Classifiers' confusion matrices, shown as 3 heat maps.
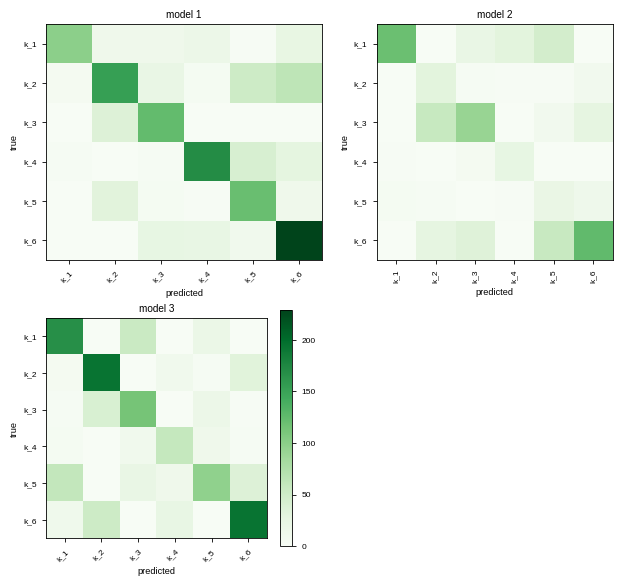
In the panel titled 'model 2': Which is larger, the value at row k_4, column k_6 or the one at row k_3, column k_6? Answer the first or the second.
the second
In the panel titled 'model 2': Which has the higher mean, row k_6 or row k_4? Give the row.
k_6
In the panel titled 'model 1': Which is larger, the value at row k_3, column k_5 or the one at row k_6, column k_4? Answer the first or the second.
the second
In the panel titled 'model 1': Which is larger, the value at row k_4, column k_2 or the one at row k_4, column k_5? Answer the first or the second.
the second
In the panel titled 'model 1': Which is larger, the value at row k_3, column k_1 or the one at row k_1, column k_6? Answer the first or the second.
the second
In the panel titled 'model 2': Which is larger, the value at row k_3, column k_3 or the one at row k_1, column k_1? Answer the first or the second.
the second
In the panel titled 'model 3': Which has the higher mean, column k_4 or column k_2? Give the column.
k_2
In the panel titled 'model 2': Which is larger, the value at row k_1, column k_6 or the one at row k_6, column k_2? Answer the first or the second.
the second
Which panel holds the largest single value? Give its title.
model 1
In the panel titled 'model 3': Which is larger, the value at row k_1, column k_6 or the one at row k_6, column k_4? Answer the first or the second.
the second
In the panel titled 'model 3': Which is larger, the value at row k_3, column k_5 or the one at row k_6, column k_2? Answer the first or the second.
the second
